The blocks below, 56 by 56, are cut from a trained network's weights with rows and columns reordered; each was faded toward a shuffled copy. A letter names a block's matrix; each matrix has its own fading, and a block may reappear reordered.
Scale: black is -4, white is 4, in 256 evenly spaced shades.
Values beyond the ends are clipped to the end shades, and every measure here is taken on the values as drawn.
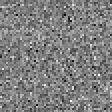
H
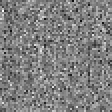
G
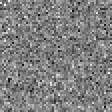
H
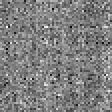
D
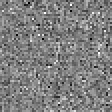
H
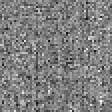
D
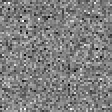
H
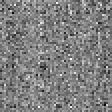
D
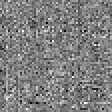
D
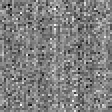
D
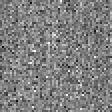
G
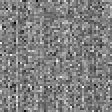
D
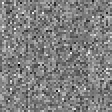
G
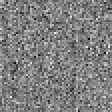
G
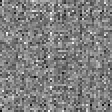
D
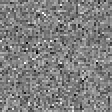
H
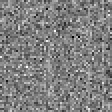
G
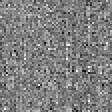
D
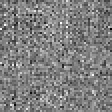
D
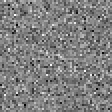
H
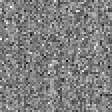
G
